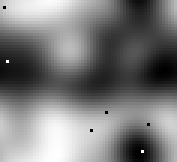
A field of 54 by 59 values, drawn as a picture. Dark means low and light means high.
No regular stripes run through it. The bottom right is the roughest part. The bottom left is the ninth with the highest average. Six lone cells stand out: two far higher and four far lower than their neighbours.
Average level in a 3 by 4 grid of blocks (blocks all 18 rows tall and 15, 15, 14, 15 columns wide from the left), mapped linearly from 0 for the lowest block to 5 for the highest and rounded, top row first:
3 4 1 0 / 0 1 0 0 / 4 5 3 2
